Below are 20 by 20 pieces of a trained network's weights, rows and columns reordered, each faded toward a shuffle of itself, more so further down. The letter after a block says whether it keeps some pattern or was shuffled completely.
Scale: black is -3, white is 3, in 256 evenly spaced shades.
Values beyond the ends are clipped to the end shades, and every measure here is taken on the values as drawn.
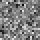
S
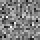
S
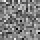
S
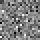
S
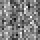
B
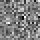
B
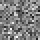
S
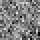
S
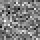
S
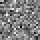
S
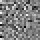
B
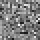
S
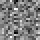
B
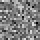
S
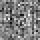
B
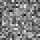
S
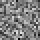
S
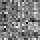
B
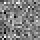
B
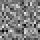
B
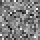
S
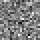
S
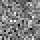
S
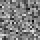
S
